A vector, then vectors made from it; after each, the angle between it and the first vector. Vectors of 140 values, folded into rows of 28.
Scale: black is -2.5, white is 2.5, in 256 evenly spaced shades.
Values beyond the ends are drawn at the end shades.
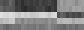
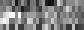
partly aligned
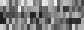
partly opposed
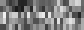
partly aligned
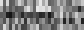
partly opposed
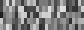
orthogonal
